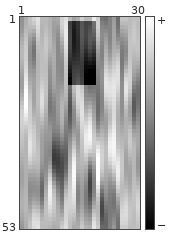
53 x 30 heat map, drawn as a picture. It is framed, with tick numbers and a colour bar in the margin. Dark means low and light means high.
Odd patch: lower, in the top middle. Grain: streaks running down. Roughest part: top middle. Mirror symmetry: none. Ninth with the lowest average: top middle.
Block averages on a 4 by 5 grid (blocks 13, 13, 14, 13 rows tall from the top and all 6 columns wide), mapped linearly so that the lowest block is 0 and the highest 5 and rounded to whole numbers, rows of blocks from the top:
44034 | 53244 | 42454 | 44435
